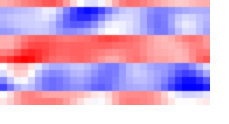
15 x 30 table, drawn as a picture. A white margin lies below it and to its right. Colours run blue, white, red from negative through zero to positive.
Stripes running across repeat 2 times from top to bottom. The ninth with the highest average is the middle left. There are no lone odd cells.
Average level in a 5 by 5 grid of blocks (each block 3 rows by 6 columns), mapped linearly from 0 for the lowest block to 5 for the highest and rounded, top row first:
2 2 1 2 2 / 2 2 3 2 2 / 5 5 4 4 4 / 2 1 1 1 0 / 3 3 2 3 1
